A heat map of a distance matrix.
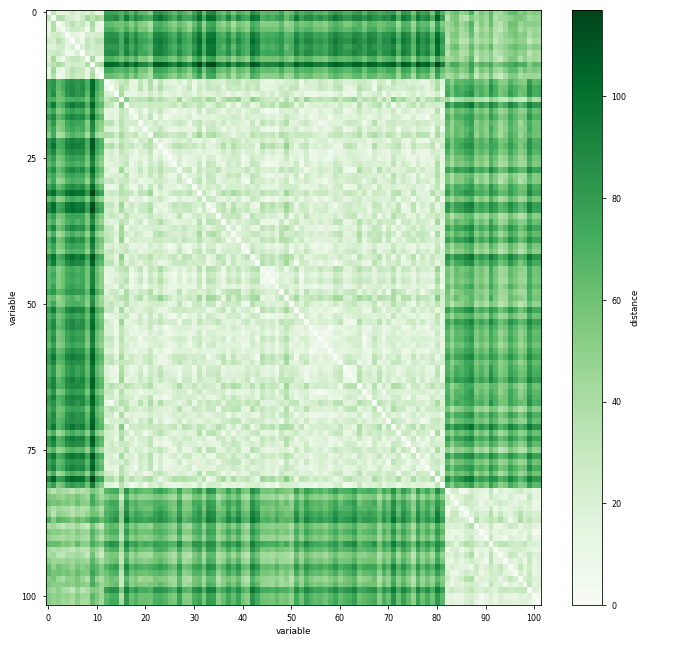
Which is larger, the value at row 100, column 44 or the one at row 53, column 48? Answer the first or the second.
the first
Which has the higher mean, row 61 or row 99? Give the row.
99
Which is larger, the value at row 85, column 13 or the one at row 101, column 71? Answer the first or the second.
the second
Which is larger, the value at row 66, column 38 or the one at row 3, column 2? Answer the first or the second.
the first
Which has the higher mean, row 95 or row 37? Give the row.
95
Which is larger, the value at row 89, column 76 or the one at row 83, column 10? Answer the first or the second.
the first
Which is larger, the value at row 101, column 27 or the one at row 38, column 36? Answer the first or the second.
the first
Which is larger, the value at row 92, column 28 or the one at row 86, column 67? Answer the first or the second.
the second
